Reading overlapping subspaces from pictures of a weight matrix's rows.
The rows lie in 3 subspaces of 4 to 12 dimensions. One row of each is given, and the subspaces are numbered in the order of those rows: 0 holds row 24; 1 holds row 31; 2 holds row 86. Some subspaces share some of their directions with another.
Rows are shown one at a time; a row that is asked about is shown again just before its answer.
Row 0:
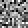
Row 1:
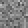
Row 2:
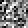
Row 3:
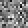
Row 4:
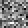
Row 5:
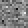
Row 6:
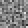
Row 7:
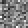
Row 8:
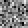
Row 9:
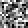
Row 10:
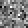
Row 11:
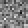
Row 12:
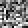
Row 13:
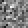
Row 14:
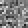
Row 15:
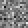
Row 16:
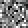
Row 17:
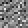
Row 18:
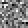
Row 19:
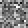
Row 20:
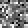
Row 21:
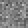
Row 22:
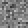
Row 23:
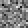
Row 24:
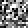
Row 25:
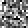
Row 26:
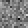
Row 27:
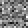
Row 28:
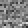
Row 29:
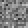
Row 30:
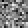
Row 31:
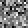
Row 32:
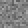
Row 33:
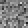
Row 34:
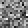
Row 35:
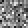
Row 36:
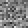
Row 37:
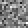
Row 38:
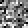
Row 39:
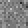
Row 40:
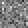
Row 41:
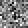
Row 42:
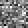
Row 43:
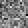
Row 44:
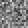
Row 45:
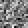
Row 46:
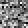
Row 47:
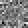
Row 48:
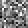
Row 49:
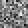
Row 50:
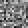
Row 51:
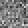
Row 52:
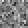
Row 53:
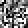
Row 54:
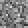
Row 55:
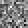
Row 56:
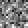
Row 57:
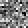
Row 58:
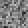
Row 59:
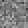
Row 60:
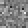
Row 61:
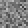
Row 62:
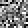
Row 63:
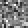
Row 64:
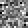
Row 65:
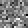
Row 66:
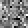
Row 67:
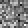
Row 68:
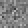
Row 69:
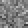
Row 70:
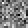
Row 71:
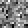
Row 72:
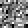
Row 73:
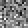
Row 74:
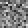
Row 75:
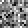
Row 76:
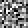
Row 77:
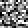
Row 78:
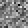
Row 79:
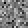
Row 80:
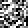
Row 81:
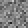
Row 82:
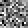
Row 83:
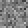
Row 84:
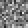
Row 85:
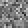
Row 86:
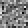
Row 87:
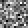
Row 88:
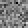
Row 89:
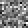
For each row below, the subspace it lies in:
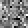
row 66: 0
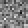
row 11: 2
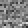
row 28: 2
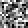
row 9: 2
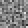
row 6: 1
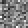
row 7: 1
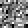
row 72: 2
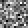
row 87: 1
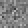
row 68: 2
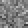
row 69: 1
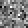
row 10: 0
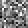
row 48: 2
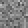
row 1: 0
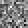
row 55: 1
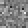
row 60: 0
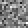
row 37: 0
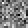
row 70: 0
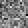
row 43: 0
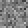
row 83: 1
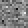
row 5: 1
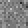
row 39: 1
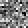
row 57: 1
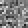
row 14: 0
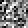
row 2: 0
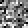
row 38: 0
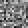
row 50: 2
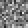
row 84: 2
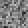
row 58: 1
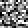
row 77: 1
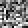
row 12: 2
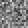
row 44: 1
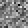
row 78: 1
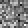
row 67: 2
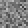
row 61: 1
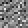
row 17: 1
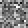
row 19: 1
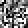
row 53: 1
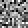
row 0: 1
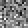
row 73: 2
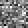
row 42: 1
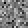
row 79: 1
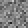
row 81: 1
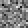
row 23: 1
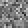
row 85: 1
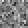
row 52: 2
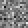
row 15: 1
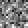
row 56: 2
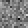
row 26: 0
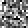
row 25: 0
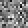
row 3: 1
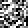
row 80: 1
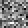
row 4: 2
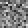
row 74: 1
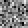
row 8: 1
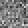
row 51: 1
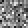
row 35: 2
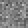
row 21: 0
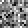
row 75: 2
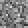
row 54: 1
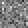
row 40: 2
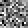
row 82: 1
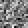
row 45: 0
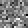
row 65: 0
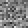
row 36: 2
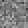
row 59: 1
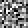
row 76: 1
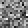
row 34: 0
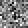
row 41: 2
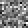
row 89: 2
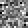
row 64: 0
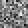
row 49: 2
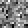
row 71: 2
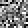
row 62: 1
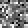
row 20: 2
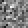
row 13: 0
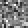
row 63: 1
